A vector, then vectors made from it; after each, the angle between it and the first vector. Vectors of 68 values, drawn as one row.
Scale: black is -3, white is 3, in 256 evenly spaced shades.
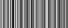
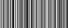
nearly parallel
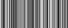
orthogonal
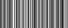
partly opposed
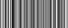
partly aligned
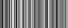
nearly opposite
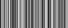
partly aligned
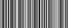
orthogonal
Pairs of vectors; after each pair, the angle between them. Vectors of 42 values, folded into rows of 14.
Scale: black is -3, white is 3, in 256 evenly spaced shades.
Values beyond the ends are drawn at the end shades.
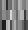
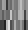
nearly parallel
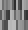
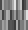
nearly opposite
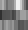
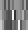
orthogonal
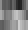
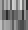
partly opposed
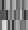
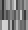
nearly parallel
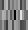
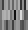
nearly parallel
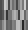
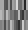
nearly opposite
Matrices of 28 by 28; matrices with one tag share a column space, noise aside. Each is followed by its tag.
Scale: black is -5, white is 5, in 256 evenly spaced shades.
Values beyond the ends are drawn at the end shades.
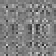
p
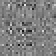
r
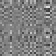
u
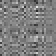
u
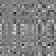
p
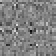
r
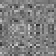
p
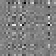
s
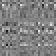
r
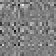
r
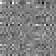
s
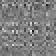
r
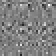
r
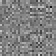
u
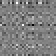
s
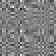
u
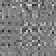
r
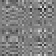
u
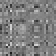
p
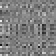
p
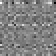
s
